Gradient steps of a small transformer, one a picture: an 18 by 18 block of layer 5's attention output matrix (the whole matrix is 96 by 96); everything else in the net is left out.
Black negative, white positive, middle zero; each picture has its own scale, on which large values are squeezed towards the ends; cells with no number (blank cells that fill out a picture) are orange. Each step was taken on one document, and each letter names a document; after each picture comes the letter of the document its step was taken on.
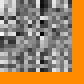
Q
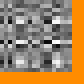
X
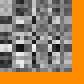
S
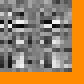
X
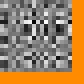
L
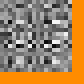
X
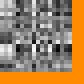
S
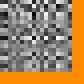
L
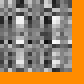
X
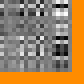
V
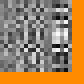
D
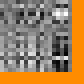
V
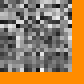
Q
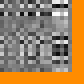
V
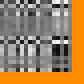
V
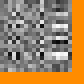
D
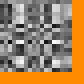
X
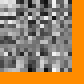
Q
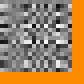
L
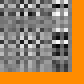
V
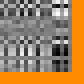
V
